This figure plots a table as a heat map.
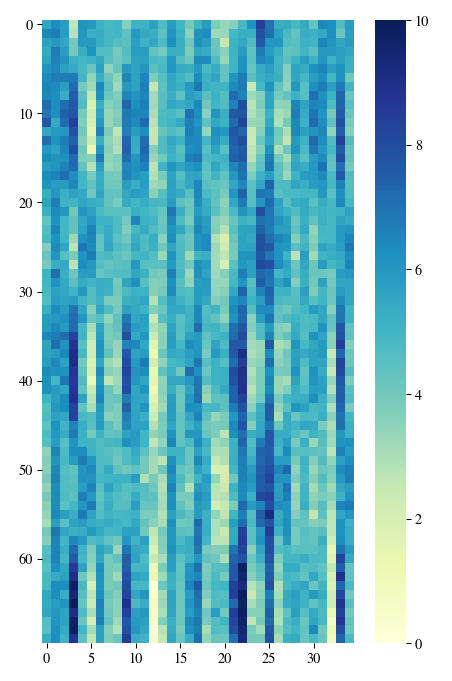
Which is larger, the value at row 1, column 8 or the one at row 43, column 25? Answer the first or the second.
the second
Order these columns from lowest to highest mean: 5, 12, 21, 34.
12, 5, 34, 21
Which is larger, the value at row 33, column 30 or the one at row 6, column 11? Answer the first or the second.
the second
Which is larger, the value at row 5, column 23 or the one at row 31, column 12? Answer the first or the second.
the first
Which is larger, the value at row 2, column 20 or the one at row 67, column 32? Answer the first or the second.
the first
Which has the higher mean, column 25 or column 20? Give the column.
25
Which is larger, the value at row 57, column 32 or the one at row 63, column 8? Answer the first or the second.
the second
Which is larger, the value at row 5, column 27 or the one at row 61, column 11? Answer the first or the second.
the second
